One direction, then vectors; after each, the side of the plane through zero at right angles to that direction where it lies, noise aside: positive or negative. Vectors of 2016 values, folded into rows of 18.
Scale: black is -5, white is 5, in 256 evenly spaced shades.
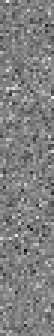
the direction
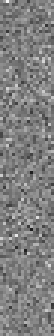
positive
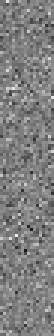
positive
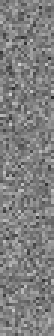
negative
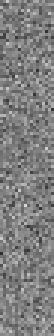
positive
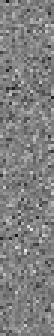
negative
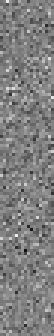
positive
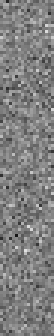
negative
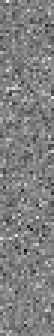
positive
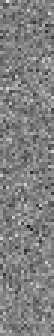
positive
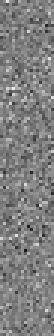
positive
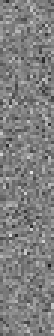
negative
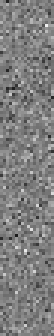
negative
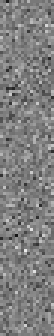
negative
